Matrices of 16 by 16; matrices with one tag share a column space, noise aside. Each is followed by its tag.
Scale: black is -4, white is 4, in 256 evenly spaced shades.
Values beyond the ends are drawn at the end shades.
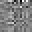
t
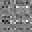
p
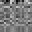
t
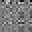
t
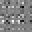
p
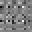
p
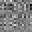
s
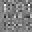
s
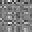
t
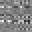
p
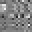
s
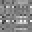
p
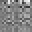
t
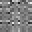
t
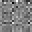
t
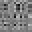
s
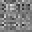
s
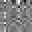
t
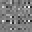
p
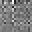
t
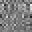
s
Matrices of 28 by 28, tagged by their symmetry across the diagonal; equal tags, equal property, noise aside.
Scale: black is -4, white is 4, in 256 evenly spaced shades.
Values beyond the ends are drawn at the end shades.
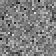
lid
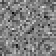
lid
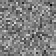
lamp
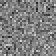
lid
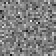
lamp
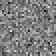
lamp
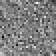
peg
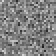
lamp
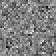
lid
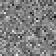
peg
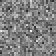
lid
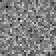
lid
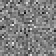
peg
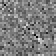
lid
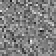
peg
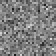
lamp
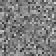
lamp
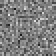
peg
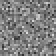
peg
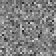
peg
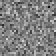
lamp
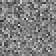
peg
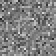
lid
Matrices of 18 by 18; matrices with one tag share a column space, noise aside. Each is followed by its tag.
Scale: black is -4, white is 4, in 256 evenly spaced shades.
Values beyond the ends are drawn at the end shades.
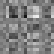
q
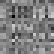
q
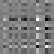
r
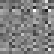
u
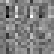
q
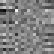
u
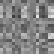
q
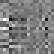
r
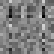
q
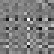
r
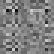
u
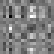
q
